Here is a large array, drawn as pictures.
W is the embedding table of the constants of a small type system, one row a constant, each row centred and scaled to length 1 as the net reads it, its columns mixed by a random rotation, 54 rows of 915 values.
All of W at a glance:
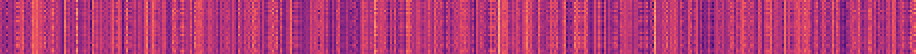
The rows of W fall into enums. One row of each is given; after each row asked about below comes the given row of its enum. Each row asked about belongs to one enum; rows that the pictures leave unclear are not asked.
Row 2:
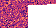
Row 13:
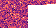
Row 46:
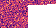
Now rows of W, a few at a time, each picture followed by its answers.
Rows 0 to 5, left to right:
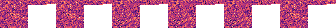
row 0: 13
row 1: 13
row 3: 2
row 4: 2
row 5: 13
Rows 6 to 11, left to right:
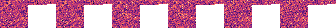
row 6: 2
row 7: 2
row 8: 13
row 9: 13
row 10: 46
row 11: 46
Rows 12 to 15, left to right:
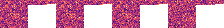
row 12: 13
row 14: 13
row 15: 46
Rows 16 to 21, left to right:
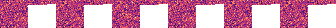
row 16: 46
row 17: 2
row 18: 13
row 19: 46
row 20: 2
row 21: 2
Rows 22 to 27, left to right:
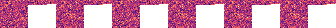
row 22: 2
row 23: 13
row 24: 2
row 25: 13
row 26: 13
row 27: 13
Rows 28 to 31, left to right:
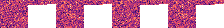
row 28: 46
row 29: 13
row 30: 2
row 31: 13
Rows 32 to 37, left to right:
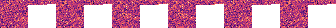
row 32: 46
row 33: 2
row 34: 13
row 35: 13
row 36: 46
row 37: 2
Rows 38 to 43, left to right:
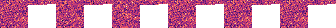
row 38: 46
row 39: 2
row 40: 13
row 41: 46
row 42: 46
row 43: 46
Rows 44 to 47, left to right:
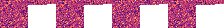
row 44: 2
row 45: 2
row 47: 2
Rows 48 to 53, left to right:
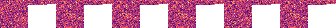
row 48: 46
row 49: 13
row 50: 13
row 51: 13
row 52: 2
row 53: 13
